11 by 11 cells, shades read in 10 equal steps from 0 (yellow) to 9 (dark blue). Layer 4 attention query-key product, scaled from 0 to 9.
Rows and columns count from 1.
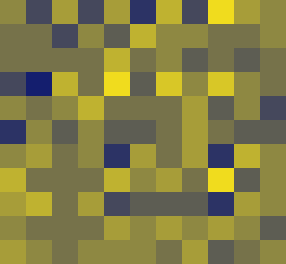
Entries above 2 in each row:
9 10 10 7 10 11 10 8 10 11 11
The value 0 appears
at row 1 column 9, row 4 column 5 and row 8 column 9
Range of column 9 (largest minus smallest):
8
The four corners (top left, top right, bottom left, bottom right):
4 4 3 4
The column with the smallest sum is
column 7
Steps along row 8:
up same same down up down up down up down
